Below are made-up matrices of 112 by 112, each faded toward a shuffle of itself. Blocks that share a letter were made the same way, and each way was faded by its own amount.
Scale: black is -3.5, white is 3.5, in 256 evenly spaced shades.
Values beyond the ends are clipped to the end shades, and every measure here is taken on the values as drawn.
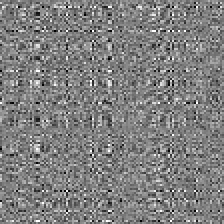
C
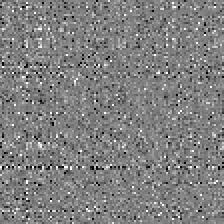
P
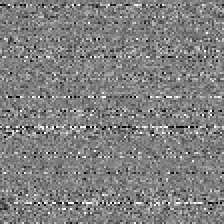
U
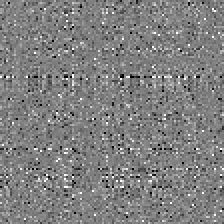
P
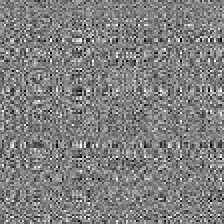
C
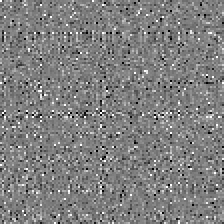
P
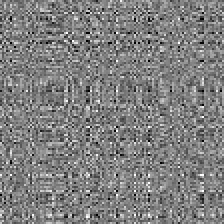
C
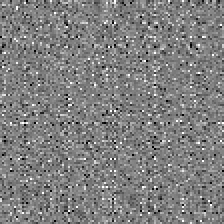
P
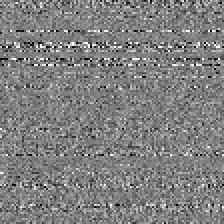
U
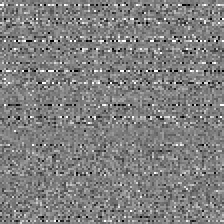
U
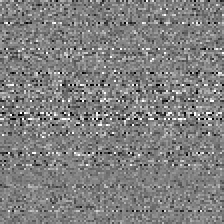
U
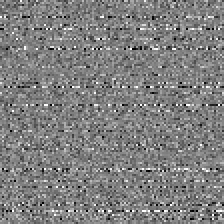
U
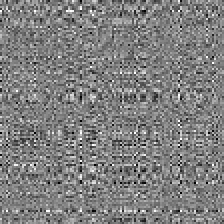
C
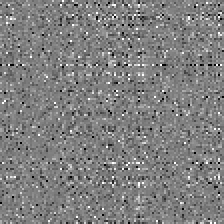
P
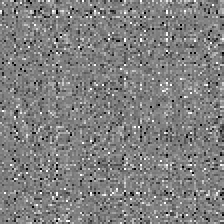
P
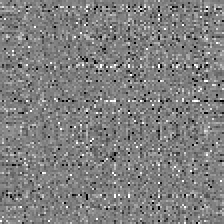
P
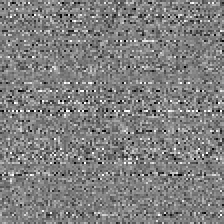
U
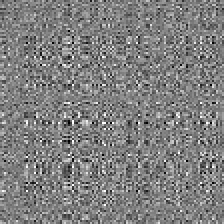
C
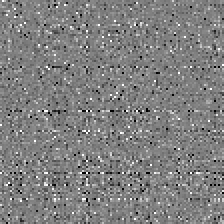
P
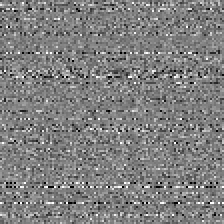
U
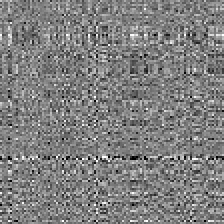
C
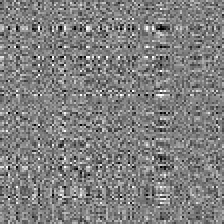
C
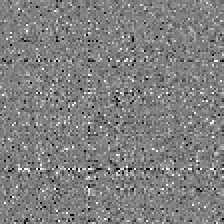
P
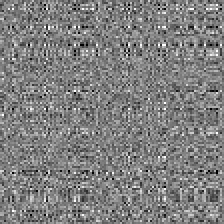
C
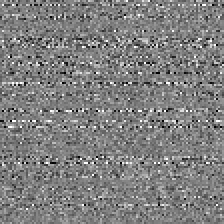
U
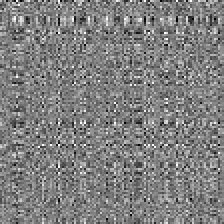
C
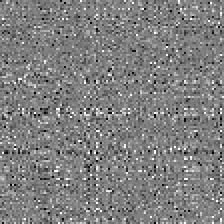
P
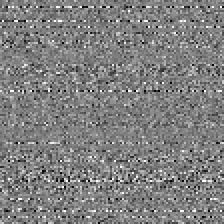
U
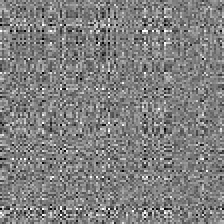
C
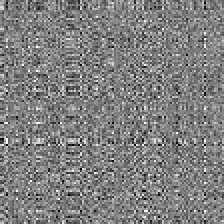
C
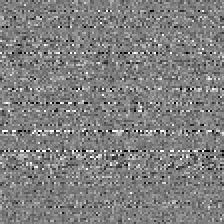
U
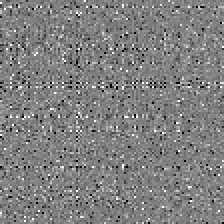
P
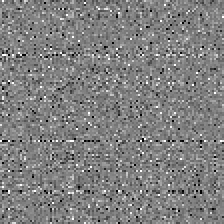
P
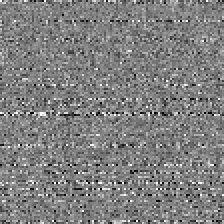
U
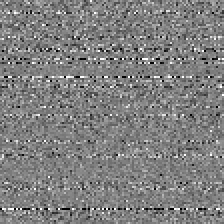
U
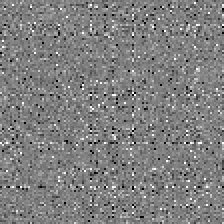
P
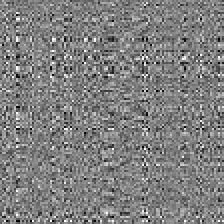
C
